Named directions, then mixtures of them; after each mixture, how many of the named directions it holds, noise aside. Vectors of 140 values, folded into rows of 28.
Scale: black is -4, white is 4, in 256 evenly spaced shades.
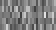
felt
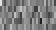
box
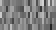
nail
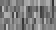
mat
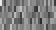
one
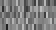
three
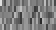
one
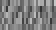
three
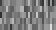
one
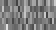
three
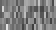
two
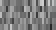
one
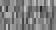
two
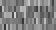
two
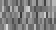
two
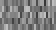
two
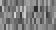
three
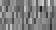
two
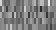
three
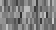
three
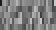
two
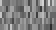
one
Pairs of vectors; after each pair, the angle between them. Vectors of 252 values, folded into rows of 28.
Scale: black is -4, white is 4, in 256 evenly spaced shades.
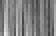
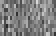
partly opposed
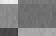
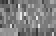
partly opposed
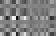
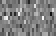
orthogonal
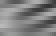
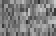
partly opposed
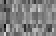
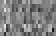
nearly opposite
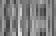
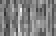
nearly parallel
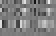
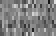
partly opposed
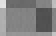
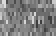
partly aligned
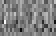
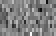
orthogonal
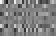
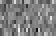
partly aligned
